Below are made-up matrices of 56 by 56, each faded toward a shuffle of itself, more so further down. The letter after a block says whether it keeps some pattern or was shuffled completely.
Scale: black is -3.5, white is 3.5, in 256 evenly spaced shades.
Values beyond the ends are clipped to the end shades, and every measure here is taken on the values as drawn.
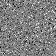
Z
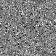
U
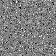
U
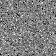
Z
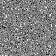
U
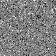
U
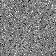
U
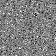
Z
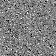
Z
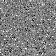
U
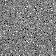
Z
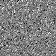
U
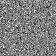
U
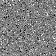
Z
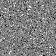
Z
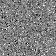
Z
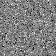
U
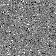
Z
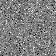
Z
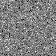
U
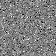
Z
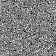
U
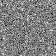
U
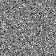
Z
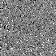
U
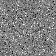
Z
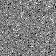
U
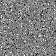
U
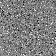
Z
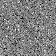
U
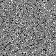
Z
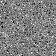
U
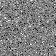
U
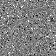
U
